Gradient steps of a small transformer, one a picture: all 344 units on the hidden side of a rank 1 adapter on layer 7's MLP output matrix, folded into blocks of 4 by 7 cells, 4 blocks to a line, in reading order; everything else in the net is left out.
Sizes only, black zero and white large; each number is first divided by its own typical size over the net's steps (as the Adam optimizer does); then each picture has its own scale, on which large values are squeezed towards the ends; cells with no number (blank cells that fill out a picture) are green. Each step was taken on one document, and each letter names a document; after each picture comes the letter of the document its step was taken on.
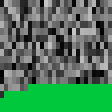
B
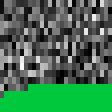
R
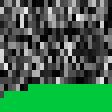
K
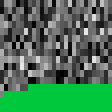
R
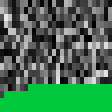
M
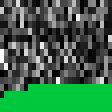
K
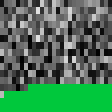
M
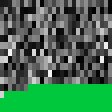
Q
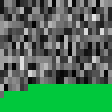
R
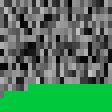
M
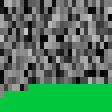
B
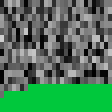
B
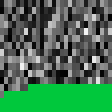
R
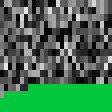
K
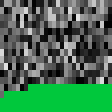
K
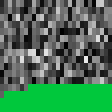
B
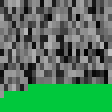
B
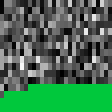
R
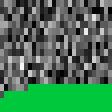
R
